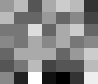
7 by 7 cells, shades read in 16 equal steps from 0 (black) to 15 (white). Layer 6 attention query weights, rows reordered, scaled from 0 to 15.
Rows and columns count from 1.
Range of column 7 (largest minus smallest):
11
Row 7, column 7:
14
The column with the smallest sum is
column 4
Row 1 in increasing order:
3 5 9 10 11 11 12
